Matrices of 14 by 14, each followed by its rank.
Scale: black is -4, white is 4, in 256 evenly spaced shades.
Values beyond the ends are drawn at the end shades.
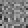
three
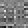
three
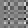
one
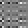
one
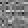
three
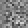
three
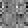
three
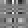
one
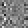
three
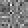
three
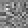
three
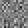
three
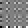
one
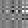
one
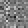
three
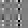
one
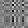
one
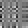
one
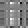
one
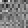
three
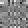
three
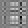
one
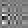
one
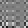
one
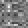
three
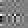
one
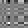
one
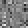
three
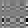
one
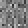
three
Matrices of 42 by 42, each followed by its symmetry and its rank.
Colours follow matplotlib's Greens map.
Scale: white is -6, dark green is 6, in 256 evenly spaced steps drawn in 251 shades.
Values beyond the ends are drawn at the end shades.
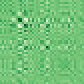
symmetric, rank three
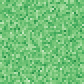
neither, full rank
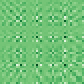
symmetric, rank three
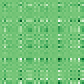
symmetric, rank two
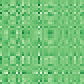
neither, rank two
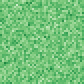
neither, full rank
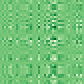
neither, rank two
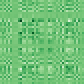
symmetric, rank two
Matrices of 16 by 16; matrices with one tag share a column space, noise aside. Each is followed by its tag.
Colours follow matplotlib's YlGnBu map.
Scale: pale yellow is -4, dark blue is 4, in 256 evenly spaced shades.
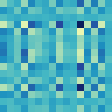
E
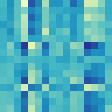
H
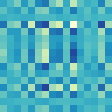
E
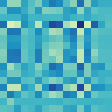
E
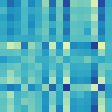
H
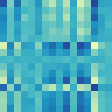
H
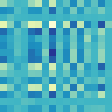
E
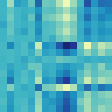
H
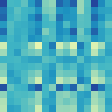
H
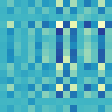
E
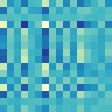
E
